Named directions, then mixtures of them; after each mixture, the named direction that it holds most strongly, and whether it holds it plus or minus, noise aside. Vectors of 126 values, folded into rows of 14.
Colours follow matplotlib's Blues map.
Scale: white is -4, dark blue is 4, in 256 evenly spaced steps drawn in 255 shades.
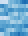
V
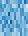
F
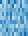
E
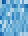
F, minus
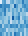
E, minus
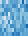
F, minus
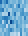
F, plus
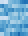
V, plus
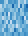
F, minus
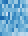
E, minus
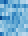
V, minus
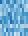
E, plus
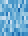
F, minus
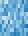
F, minus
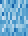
E, plus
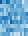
V, minus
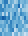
E, minus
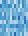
E, minus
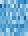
E, minus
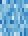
E, plus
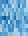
F, plus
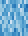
F, minus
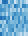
E, minus
